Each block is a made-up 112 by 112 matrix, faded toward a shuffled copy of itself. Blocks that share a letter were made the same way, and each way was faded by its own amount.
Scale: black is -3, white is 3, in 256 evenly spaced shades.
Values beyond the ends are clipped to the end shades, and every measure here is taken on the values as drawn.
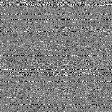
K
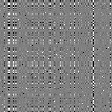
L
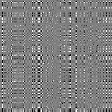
L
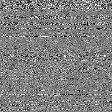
K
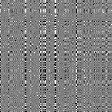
L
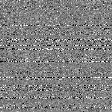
K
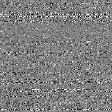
K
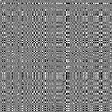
L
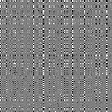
L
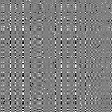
L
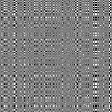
L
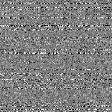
K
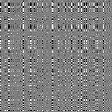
L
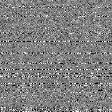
K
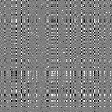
L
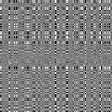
L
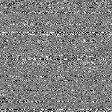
K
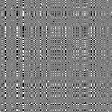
L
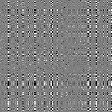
L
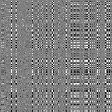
L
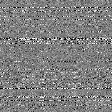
K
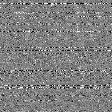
K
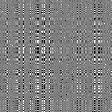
L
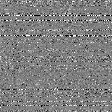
K
